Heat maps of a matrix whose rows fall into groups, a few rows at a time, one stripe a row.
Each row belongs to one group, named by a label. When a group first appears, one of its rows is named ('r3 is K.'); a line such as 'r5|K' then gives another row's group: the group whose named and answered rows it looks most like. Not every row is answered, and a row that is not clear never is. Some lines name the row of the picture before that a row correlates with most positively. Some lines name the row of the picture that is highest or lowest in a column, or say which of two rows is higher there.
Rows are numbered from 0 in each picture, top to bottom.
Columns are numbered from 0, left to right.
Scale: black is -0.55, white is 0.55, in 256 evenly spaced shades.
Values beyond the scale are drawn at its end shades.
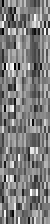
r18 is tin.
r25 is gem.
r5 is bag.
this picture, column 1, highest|3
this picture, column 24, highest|4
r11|bag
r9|gem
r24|tin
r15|gem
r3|tin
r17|gem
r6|bag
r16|bag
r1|bag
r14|bag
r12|bag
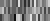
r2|bag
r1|tin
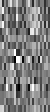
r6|tin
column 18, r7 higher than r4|No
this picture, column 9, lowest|12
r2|bag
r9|gem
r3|tin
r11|gem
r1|tin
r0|bag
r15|tin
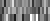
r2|bag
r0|gem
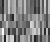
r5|gem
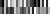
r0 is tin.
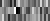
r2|tin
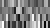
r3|tin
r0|gem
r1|bag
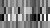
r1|gem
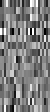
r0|bag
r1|bag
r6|tin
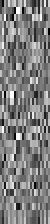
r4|gem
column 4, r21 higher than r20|No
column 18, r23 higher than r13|Yes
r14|gem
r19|bag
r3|gem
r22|gem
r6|tin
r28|gem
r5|gem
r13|gem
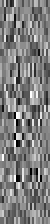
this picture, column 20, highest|16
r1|gem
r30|tin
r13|bag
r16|bag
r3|bag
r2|gem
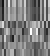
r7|gem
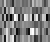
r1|gem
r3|gem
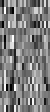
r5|gem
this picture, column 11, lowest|9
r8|gem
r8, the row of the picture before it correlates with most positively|5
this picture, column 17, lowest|3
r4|tin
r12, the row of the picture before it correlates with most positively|2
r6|gem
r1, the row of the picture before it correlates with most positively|0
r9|bag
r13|bag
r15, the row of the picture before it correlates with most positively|0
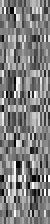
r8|gem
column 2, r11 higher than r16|Yes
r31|gem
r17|tin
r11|bag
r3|bag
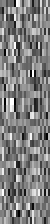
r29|bag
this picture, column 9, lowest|30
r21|tin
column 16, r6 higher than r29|Yes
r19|bag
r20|bag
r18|tin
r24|tin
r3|bag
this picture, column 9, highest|0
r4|tin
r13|tin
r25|bag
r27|tin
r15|gem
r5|gem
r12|gem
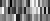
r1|tin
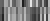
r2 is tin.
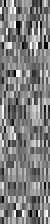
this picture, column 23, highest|30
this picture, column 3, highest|4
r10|bag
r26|tin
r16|tin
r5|tin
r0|gem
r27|tin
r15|tin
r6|bag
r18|gem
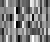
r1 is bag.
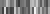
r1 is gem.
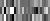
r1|gem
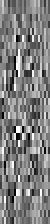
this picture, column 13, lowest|10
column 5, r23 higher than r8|Yes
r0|tin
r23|gem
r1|tin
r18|bag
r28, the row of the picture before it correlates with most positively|2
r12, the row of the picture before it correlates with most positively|0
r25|gem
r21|tin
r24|gem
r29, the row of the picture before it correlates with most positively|0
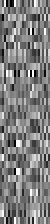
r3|bag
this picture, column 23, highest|20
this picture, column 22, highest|4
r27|bag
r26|bag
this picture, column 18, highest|27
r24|bag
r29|tin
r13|bag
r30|tin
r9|tin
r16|tin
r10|gem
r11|gem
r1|tin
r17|bag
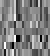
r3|bag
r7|gem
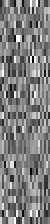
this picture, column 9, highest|5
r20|tin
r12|bag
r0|bag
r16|tin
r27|tin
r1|gem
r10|tin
